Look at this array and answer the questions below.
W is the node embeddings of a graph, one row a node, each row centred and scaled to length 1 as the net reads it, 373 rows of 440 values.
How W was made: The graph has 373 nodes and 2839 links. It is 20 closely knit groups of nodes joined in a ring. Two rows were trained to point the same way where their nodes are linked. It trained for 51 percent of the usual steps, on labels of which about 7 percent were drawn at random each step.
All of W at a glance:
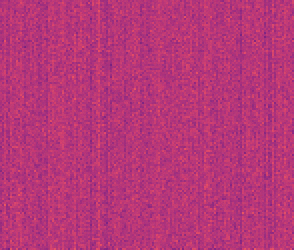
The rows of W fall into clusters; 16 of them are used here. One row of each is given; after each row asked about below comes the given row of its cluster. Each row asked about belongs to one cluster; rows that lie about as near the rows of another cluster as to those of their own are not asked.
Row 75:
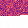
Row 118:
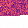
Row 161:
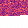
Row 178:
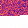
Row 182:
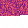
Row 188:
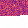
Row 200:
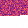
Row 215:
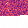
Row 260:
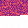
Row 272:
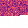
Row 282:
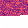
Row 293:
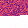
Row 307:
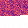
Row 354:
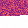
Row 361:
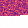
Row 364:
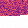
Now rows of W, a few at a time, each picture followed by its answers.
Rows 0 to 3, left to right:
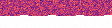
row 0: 178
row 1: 272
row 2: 293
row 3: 307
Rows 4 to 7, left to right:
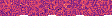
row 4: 161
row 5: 118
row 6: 118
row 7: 293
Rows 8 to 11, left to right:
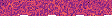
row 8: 182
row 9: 118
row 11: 182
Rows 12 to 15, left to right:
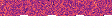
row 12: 282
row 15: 75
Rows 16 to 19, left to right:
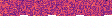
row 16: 293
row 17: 282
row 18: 182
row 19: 188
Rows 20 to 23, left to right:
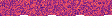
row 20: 354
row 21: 293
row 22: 118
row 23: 364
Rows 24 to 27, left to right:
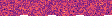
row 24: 361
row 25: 215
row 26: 215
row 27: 282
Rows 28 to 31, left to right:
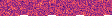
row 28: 272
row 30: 260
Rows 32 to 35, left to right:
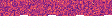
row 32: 272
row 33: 182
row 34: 118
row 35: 364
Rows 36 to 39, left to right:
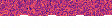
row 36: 178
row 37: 293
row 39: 118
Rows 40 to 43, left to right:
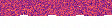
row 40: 200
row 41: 182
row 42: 178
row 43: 361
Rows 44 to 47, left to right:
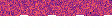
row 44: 307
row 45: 215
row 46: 182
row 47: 161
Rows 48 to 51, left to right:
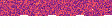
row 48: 118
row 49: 215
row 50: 178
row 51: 161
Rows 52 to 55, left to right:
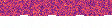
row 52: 364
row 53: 282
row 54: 188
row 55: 354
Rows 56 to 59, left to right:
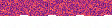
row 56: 200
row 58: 260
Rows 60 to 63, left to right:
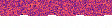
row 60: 215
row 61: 161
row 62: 215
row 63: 260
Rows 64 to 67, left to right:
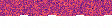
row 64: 282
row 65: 282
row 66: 364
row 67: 215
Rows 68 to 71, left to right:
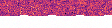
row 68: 161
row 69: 361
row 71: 282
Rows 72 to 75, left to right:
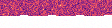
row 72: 188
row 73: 200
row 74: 293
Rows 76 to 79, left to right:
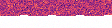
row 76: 75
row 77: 282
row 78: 178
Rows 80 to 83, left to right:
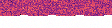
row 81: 354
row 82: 200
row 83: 161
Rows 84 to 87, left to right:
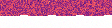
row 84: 75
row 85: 293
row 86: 354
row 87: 161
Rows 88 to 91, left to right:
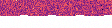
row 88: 75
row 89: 188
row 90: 188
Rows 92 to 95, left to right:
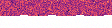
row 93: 182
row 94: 354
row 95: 361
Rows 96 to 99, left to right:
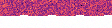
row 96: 293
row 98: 200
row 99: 282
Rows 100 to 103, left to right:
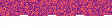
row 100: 354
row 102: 200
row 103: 293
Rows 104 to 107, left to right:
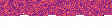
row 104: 293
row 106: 354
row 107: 75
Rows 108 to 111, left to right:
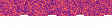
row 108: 364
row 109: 215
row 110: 307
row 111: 354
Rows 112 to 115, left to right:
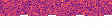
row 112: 364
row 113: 182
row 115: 272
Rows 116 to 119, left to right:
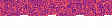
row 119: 182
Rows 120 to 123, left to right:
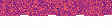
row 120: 260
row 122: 307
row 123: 178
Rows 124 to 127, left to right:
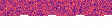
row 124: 75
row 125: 307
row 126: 364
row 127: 178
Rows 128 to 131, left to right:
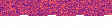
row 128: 118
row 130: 282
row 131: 361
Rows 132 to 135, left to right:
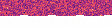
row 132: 361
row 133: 188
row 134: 161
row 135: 161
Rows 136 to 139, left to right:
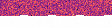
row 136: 182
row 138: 200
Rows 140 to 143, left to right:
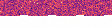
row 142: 307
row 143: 361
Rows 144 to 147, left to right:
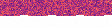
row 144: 178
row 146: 307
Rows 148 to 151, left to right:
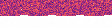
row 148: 260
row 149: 161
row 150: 364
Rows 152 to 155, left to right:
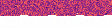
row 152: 118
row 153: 272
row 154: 293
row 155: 272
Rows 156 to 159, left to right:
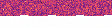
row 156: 282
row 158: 182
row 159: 182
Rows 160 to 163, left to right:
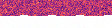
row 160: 293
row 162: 272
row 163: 200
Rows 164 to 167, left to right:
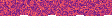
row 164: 118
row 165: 272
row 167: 354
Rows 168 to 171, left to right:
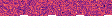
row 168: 364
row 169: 182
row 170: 307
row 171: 307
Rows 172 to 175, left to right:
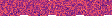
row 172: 293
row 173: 182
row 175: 215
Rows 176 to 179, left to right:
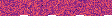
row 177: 282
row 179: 260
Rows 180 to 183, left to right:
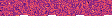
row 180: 361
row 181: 260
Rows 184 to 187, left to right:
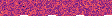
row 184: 178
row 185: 178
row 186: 282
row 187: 307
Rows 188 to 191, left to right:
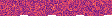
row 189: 215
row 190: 75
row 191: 272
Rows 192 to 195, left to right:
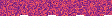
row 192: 182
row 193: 200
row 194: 282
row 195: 282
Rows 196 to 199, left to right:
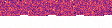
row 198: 200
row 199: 188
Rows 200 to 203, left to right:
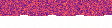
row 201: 161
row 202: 215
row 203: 188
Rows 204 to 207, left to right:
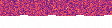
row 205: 215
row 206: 182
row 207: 282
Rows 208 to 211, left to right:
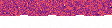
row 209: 75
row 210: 272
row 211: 307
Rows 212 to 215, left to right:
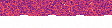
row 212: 215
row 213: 364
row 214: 188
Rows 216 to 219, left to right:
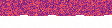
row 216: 215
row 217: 161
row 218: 293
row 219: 364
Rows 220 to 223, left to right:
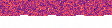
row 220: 364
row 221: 272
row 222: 215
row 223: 200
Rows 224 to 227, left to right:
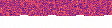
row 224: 354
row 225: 118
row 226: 361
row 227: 282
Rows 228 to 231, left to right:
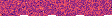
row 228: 293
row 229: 272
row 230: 161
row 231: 178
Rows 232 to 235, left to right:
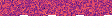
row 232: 293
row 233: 260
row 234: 182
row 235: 161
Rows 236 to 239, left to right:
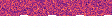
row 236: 75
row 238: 354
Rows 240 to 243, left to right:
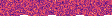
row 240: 354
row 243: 272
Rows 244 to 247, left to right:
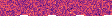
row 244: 307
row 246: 260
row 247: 293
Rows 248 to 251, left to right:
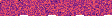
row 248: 200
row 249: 260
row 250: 161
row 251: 118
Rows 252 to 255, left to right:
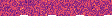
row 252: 272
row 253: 182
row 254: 178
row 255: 272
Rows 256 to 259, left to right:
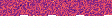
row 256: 182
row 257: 182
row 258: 282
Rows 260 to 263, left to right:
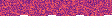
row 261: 260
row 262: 282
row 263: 354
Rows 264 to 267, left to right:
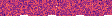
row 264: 282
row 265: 200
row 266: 354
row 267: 307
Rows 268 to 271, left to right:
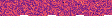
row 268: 215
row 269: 200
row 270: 272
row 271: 282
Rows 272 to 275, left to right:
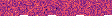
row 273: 188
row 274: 75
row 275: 260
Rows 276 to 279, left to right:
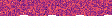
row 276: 118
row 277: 182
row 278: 354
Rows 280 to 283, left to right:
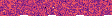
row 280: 118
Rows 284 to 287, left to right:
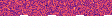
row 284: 361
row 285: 215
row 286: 215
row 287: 354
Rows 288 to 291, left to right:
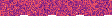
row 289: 118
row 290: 272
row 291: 118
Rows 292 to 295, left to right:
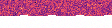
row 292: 361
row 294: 161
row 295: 364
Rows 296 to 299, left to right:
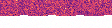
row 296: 200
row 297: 260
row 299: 161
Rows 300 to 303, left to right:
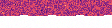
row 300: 354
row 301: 293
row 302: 75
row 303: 272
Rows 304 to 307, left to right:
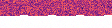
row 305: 354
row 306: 307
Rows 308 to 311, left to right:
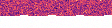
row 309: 75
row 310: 364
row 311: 200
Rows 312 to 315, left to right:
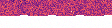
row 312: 215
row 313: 354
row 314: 188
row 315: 260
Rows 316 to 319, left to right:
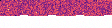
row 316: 215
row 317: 182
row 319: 364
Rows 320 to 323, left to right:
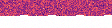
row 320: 364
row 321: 293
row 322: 75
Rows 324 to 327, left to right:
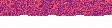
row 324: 118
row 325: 118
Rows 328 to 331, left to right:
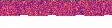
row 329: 354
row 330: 188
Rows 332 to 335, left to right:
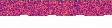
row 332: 361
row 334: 215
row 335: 272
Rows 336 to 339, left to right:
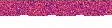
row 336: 118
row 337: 215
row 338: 361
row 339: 361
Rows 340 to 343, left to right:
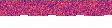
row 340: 75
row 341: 182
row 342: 260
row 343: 118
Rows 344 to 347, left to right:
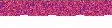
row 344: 364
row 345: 182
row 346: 272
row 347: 200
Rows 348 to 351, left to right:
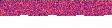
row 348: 260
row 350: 200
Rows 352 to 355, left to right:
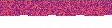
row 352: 118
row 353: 282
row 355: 178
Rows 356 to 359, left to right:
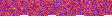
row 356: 272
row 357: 272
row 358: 118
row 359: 293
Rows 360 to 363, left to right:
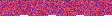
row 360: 178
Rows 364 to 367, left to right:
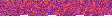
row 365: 282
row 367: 161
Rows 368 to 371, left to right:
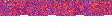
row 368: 364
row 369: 354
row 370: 215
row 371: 118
